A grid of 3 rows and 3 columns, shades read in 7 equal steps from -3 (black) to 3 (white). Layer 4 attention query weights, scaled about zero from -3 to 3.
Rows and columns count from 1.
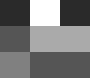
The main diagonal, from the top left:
-2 1 -1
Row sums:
-1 1 -2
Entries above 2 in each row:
1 0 0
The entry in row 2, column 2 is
1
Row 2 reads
-1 1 1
